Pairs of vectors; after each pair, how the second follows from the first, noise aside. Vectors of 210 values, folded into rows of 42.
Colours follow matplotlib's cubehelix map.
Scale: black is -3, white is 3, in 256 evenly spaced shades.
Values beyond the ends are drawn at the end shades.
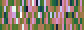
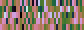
sign-scrambled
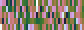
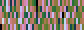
sign-scrambled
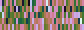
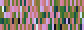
reversed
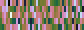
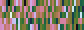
sign-scrambled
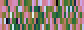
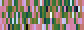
reversed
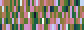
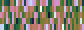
reversed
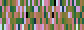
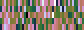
sign-scrambled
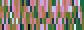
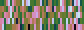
sign-scrambled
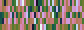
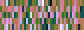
reversed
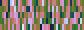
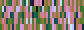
reversed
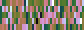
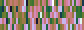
sign-scrambled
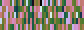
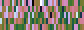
sign-scrambled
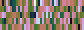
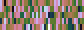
reversed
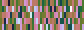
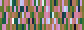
reversed
